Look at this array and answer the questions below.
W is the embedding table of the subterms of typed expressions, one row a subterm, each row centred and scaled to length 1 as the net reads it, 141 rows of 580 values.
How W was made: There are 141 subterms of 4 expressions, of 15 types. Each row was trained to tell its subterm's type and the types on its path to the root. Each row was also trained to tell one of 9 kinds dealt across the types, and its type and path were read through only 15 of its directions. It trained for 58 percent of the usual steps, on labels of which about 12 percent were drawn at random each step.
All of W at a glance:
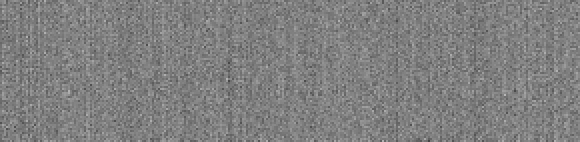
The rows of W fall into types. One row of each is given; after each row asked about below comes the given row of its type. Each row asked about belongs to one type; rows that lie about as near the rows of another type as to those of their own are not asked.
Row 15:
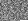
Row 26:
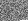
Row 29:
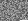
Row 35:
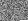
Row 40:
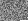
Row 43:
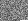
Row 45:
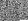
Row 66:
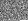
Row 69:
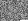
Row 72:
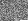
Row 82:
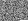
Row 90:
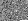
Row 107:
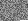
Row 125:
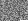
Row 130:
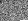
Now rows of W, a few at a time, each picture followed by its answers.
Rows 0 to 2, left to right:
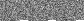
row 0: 125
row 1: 29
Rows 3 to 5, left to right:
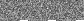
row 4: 40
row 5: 66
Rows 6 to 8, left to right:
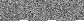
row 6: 26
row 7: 72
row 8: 15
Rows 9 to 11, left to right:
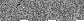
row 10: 130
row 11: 15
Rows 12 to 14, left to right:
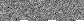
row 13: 125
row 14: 107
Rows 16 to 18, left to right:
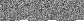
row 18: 125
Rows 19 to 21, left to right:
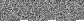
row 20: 130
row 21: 130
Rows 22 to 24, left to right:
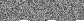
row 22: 66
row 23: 82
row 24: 40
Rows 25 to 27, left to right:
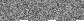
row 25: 15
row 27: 40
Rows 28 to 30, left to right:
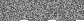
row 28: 66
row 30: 90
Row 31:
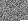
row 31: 107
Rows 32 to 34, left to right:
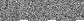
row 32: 45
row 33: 66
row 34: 29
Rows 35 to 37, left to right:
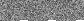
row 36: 82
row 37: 66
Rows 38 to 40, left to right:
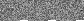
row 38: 26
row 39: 69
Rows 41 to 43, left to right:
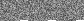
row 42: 66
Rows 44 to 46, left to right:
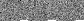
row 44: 90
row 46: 43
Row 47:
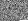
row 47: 43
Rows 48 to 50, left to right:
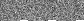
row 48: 66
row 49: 40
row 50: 90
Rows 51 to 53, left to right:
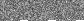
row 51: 29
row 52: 35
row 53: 66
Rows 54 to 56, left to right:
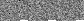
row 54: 82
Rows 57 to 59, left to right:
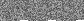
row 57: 35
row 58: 125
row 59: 69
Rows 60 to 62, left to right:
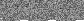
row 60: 107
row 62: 35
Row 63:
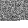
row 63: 43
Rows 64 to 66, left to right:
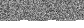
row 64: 130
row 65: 125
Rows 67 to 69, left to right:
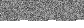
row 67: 43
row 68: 69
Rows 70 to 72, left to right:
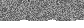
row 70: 107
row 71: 26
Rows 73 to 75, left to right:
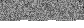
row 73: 29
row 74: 35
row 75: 40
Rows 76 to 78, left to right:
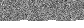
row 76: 26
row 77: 35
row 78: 72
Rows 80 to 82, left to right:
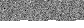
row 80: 130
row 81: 40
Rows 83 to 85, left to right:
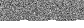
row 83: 43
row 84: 130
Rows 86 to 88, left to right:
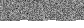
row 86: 90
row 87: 72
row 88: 72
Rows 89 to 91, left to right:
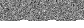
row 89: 125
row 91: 90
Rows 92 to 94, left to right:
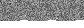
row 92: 90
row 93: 35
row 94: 35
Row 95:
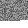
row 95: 125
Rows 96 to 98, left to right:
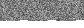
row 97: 35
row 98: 43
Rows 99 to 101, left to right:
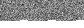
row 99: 26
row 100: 45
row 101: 130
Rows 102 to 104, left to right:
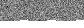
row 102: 15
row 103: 125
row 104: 69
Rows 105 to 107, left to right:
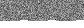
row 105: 40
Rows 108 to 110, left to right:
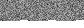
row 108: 66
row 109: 130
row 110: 125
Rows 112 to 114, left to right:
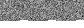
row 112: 35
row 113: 125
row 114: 69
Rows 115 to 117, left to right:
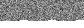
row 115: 82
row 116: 130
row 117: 29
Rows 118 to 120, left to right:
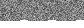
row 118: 107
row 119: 40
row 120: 82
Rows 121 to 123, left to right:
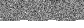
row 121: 107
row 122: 82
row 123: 45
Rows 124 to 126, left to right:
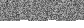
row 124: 69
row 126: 107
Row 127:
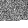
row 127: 35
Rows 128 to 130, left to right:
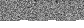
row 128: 82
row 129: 130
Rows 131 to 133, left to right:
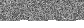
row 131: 107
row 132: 69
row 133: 29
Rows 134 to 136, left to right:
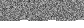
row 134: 29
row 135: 43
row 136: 66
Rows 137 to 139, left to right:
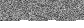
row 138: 43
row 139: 107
